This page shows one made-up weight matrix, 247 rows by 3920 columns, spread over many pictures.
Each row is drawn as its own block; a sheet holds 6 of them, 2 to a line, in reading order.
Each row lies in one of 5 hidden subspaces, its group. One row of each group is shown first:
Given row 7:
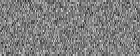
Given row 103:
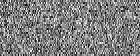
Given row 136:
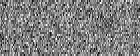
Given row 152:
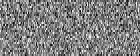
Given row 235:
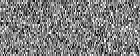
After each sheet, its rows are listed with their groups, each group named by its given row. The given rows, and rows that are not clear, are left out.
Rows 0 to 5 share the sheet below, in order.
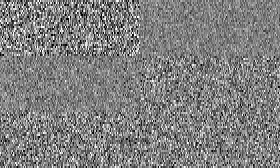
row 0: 152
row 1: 7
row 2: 103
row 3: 7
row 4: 235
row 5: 235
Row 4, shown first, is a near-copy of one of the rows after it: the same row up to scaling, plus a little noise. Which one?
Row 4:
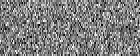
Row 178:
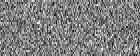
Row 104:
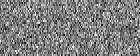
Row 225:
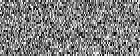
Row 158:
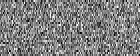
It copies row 104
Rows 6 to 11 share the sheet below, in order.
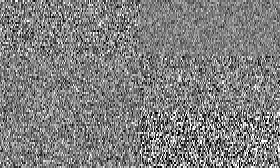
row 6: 235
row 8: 103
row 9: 103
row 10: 152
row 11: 235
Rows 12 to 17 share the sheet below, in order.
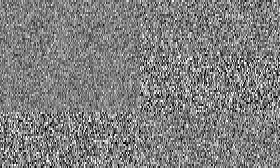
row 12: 152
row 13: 136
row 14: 136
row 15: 152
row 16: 7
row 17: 136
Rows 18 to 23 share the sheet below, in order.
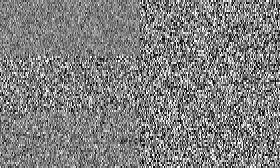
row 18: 7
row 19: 152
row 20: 152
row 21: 136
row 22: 235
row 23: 235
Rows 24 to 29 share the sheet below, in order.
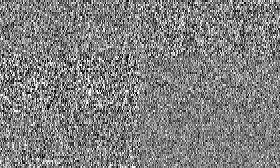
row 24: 152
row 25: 136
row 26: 152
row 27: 235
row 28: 152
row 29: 136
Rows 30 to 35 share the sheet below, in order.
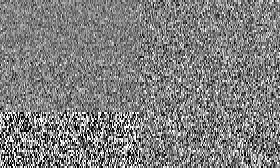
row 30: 235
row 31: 136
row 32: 235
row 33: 235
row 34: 136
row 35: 235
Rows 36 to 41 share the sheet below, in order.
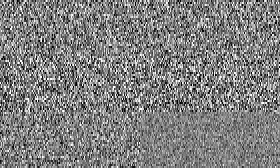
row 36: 103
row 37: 152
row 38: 103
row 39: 235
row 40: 152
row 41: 136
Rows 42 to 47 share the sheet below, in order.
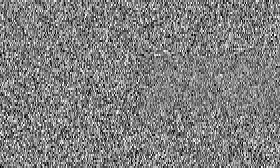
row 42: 7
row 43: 152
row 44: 152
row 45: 103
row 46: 152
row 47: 235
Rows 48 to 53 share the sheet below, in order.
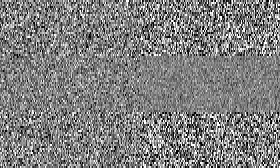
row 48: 152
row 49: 152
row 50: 103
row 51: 152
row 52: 136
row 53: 7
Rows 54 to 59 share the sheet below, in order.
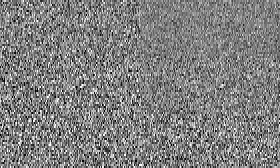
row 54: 7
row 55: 152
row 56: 235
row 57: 235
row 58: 235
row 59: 235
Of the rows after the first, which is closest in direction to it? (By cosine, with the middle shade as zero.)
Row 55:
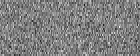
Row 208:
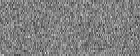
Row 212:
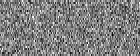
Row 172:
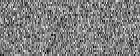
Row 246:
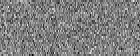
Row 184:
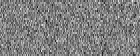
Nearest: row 208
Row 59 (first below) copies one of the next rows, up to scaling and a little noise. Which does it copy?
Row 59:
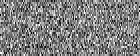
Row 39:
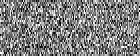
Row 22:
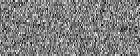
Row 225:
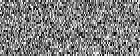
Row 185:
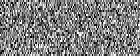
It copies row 39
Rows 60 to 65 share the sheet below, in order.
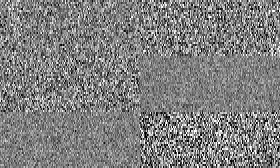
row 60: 7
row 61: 152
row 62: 103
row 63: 152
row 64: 235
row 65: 103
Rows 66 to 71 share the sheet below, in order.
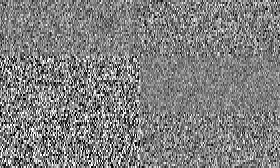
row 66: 136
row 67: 103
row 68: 235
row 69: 136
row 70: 7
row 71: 152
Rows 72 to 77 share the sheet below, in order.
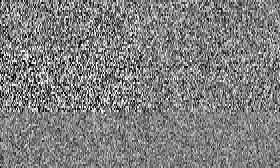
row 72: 152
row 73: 152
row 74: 136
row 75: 7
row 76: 136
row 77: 103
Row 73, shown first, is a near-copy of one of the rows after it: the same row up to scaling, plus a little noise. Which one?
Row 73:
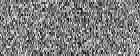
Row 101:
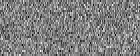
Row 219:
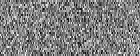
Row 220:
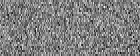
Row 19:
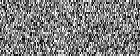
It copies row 219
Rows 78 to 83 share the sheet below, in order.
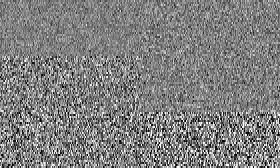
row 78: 136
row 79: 136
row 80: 152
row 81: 152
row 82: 7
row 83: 235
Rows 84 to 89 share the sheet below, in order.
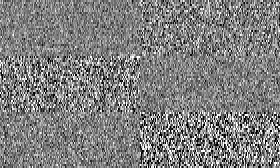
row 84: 152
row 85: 7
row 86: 136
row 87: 103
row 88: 103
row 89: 136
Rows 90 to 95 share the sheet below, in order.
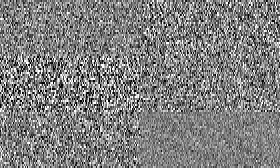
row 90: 136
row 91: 103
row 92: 152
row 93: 235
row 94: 136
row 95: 235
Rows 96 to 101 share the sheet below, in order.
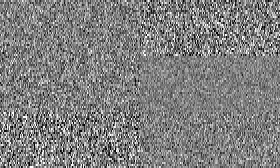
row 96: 7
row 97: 103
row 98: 136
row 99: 136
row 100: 103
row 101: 152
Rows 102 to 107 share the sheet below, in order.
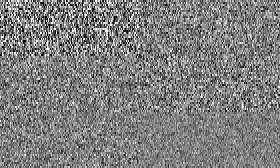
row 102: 7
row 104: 235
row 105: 235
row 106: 235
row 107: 7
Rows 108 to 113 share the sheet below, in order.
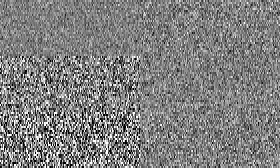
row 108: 152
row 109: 7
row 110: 136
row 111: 152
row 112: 7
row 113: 103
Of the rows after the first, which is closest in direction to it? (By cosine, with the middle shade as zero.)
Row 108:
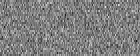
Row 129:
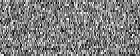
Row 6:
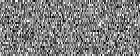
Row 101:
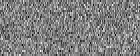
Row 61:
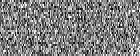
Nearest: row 61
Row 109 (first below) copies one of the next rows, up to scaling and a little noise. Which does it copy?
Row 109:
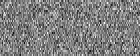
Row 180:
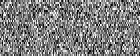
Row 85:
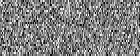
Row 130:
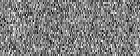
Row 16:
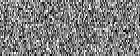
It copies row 180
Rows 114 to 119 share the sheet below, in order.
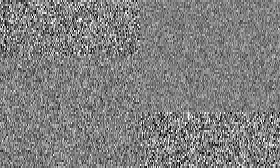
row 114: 103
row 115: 136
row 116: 7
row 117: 136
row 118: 152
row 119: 136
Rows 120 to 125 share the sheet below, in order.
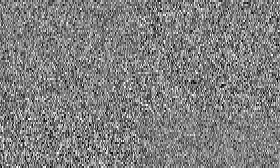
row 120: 136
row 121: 7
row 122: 103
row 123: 235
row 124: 7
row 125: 103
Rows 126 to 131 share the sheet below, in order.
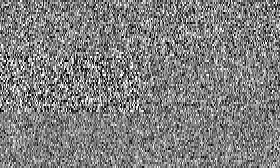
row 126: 136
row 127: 103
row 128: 152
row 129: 152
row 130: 7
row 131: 152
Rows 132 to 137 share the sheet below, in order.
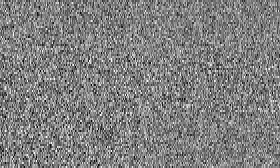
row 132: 152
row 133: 152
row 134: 103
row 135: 152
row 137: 103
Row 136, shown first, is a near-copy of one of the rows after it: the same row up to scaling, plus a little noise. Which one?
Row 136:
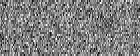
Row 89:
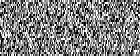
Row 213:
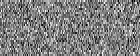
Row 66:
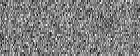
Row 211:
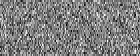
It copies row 66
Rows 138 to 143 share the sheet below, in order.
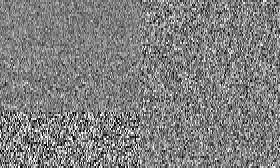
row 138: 152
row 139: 7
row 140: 235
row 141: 7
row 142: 136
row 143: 152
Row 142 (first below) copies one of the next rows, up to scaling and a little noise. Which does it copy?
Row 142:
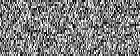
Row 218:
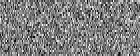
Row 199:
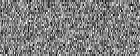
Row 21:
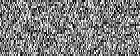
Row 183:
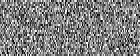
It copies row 21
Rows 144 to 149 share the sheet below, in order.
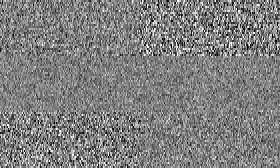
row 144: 152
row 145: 152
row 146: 103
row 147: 152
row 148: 235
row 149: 235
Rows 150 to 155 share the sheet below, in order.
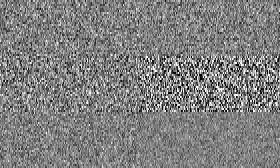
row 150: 235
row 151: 235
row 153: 235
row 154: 136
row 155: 136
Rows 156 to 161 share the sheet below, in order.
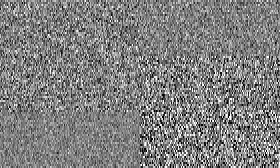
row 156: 235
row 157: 152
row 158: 235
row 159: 152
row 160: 7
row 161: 103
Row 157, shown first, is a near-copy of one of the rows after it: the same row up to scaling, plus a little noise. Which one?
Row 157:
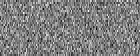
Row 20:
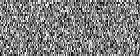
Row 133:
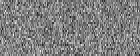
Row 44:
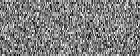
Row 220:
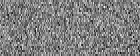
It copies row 20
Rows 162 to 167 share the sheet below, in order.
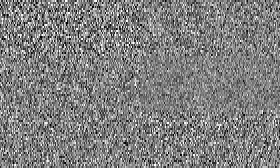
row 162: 136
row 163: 7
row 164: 136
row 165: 152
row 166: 7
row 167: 7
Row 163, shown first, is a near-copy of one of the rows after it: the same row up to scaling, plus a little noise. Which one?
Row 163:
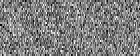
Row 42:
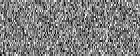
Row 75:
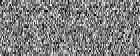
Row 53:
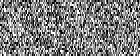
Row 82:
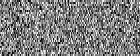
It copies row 53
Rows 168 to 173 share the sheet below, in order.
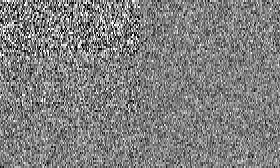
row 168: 152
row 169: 7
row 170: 152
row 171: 235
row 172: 152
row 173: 235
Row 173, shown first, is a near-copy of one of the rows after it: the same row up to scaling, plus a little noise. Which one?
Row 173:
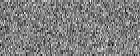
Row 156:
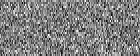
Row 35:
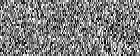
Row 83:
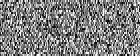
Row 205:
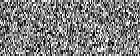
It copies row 205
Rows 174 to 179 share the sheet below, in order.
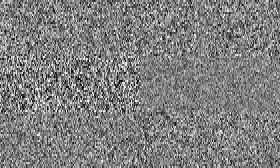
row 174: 103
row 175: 152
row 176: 103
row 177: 7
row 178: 235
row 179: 103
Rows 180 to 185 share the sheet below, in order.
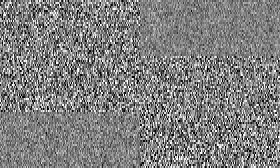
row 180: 7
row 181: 7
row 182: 103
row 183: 136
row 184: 136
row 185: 235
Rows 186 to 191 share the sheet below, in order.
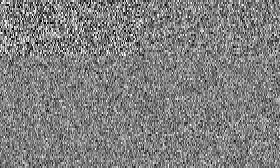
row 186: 103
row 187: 152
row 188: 7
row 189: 103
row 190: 152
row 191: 7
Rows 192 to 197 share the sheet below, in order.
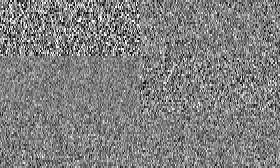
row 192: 103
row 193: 103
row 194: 7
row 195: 152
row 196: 152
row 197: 136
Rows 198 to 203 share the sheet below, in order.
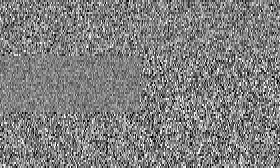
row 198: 152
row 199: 136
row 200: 136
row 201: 103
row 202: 7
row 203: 7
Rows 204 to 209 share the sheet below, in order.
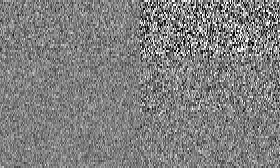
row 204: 152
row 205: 235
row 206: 7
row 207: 7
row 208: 152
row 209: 136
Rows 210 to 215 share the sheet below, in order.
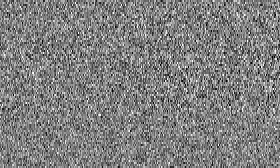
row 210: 103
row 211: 136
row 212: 7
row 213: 136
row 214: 136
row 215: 103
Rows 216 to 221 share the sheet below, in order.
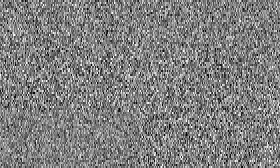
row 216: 7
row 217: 152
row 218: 136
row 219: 152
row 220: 152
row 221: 136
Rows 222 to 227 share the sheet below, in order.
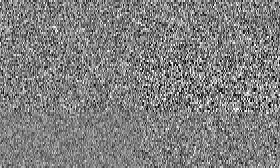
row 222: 235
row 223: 235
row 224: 7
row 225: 235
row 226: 7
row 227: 152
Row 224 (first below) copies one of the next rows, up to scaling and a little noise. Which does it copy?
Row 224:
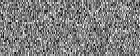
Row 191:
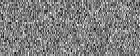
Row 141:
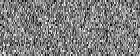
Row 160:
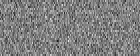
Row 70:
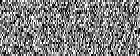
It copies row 191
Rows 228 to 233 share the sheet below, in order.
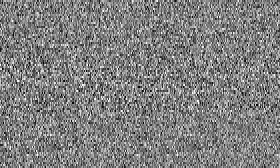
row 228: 152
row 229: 235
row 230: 235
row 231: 103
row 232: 103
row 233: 103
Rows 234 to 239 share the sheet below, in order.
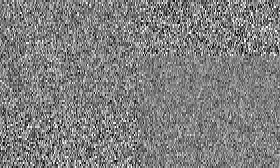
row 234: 103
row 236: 7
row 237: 7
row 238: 152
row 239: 103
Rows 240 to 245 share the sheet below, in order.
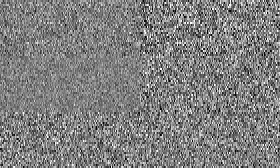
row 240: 103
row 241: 103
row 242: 103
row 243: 103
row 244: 235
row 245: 235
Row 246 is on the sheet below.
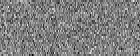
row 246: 103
